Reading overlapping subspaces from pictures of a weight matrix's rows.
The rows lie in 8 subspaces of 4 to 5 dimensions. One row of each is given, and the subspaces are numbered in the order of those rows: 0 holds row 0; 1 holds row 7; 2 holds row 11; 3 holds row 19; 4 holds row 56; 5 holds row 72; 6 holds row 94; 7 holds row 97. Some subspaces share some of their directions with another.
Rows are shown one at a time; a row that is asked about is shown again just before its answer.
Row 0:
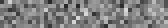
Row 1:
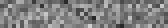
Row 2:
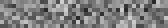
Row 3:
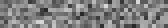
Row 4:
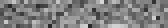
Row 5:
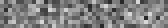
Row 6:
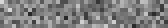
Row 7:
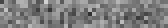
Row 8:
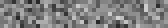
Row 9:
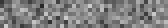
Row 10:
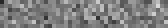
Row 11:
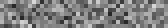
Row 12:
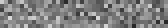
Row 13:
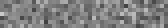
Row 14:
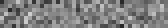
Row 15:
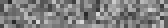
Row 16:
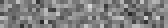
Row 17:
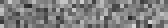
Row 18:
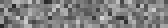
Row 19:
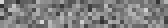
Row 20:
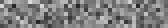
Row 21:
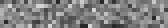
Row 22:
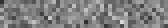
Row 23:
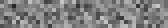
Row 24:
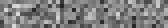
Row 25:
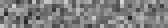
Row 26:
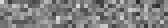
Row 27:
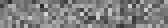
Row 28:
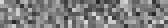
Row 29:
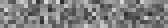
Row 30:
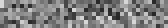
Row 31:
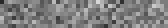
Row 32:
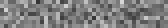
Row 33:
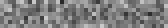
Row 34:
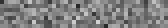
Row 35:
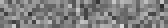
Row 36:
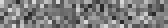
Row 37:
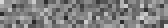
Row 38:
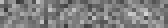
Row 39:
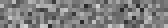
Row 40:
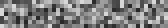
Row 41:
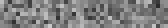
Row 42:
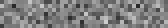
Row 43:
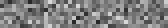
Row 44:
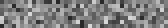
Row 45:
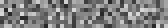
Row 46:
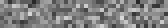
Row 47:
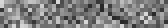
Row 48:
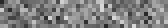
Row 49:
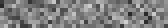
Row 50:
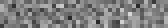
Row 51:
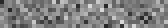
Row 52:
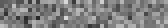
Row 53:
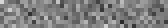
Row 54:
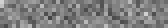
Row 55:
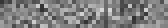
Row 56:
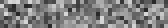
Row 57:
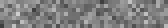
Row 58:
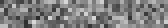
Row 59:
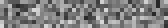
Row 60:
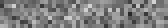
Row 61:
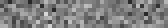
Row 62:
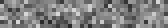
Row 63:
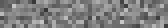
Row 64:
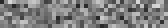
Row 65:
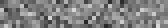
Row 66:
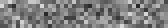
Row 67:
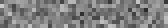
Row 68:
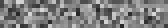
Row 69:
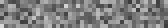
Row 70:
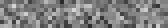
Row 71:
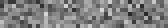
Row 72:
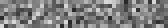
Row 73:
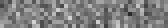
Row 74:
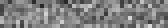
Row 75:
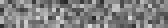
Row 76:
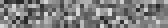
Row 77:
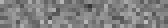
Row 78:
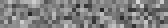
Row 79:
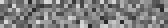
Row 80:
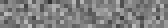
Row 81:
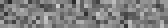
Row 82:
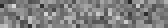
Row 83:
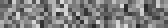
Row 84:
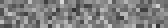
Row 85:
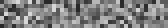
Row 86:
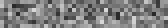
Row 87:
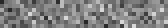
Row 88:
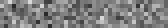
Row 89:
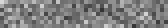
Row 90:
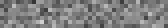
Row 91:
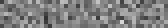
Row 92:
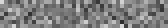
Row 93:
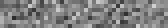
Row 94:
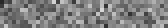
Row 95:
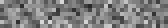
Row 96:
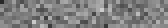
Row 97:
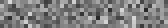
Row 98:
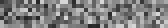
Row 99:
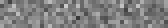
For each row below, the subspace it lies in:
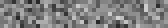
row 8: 0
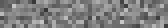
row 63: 1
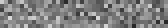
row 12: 7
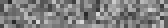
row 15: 6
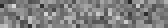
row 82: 2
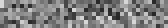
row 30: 5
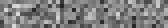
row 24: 5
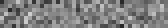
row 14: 7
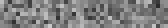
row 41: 5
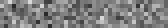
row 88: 5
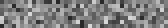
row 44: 4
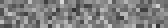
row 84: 3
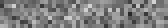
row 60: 0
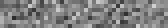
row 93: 2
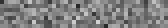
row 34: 0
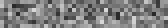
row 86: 5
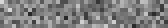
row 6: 6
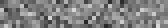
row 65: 3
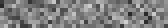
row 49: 7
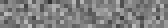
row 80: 7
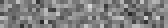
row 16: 1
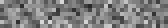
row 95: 3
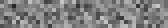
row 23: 3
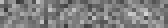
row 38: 3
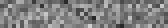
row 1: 6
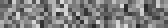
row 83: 0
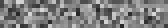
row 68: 7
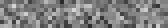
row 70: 3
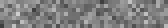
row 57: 5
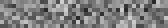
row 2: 0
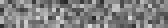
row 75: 4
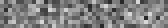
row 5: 1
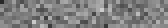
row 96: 7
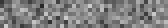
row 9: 5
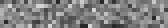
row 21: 4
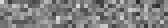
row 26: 2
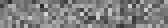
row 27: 7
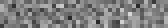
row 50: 0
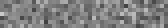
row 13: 1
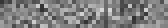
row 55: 7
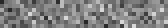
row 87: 2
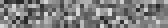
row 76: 7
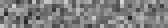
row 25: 4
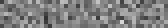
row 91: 1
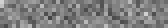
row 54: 2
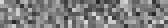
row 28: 5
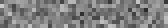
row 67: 1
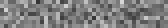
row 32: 3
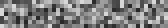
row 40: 4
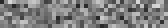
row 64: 2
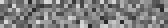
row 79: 4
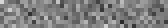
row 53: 2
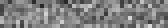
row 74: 4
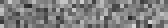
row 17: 4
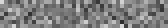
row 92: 6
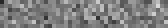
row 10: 5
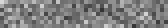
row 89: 7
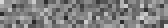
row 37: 1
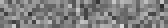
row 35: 6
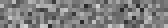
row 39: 7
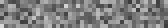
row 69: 5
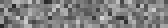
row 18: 6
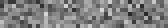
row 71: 3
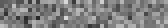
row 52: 6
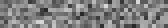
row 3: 1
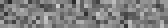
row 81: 6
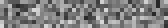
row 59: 5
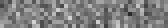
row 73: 0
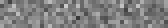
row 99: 0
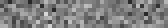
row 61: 5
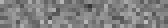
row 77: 3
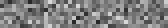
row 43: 0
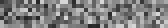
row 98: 6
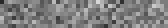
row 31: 2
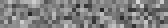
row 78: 2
